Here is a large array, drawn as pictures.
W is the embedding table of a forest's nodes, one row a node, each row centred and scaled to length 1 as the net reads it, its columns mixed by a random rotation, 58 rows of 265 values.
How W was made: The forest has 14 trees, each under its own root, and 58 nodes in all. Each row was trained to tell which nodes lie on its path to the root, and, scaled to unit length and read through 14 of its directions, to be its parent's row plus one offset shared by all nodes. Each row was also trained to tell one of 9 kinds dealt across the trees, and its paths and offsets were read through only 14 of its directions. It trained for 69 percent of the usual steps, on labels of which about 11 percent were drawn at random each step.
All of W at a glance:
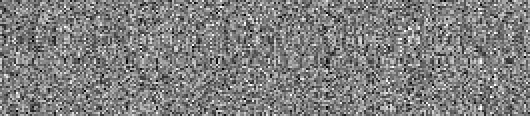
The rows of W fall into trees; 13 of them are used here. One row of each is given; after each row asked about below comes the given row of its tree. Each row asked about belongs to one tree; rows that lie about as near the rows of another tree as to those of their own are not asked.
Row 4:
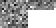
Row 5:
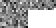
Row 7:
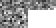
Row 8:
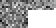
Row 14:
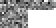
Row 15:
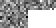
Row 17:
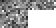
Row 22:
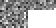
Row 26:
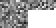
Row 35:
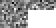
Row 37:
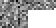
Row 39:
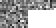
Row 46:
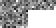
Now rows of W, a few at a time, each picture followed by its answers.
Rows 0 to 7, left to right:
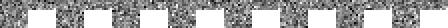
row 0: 35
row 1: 5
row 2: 7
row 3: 26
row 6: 4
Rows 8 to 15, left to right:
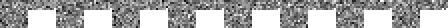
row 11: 37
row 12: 17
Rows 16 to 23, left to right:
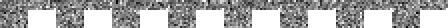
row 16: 39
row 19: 8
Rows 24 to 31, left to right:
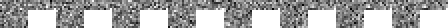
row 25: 8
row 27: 26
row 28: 46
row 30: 4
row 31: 4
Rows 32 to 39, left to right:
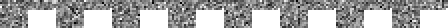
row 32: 8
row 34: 7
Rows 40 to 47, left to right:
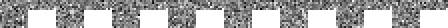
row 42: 7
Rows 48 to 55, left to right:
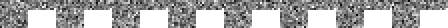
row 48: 26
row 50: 15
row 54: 46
